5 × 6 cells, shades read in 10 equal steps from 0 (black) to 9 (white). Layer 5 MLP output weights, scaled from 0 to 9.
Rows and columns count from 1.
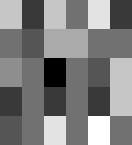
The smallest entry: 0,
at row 3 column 3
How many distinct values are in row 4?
3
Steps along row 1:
down up down up down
